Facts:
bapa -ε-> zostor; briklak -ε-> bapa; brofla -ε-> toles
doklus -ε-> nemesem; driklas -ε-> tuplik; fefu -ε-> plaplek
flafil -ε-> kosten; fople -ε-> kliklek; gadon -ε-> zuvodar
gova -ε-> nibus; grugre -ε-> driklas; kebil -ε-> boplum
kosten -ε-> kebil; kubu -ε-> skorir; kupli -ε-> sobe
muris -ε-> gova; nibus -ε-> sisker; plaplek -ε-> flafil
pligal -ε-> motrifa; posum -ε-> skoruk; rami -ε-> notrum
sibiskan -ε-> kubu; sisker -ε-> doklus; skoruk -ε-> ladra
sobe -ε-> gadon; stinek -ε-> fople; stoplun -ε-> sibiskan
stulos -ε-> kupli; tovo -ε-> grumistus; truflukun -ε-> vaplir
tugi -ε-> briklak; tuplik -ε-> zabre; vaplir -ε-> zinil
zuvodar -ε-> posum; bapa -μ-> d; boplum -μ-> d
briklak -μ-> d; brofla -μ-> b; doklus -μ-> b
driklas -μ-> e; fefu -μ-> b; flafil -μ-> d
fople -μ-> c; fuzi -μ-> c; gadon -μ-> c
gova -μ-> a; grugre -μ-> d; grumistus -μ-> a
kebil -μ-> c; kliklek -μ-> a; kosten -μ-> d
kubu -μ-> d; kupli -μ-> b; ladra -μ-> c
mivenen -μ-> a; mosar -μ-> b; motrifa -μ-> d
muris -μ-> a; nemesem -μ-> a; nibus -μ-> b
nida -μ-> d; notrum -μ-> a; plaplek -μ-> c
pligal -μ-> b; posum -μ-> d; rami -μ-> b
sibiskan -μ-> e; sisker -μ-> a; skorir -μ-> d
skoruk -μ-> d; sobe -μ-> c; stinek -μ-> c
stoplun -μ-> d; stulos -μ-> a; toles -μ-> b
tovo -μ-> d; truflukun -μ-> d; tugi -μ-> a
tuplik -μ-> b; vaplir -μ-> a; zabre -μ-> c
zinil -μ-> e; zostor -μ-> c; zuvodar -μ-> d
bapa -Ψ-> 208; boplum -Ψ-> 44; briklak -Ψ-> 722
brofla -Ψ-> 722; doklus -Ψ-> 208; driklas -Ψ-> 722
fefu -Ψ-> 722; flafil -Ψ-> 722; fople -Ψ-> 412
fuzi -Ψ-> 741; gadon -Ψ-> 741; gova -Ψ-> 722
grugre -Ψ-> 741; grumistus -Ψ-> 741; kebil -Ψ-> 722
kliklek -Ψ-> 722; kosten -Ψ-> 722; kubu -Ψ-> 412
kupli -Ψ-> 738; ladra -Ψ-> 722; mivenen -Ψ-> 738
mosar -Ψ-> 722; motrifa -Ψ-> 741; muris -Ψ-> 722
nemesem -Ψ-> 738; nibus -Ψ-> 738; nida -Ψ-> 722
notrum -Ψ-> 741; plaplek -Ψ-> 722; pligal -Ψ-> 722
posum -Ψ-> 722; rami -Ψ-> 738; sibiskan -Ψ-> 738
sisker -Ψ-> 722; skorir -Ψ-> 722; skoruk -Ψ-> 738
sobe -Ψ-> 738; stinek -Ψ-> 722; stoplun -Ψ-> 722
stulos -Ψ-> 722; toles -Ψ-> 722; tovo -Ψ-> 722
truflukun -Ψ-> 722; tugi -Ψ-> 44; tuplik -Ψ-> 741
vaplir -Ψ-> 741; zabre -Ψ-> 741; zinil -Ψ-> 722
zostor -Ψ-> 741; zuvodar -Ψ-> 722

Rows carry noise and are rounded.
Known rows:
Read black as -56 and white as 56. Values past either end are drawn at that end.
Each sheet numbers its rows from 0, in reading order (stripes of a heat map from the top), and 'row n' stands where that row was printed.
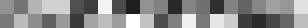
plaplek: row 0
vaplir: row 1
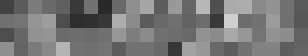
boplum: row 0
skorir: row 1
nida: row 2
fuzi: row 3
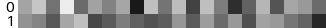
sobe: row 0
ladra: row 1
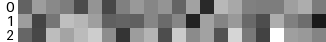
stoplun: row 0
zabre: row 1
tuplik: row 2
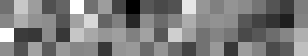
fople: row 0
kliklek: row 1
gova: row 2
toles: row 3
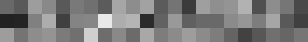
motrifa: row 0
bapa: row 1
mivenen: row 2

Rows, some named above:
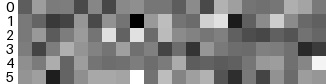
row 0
stoplun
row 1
kebil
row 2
nemesem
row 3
zostor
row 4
fefu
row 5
sisker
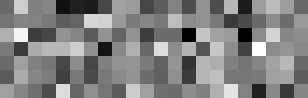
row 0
kubu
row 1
tugi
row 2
sibiskan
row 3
tuplik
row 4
stoplun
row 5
stoplun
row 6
zinil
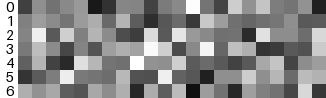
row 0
skoruk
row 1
stinek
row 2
kupli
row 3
vaplir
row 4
doklus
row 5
flafil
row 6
gadon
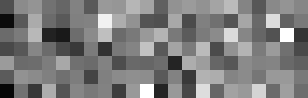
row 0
truflukun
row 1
briklak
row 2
zuvodar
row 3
boplum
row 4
fuzi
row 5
stoplun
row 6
kosten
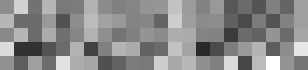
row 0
stulos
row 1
muris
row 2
stulos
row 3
nibus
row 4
driklas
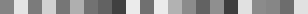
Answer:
kupli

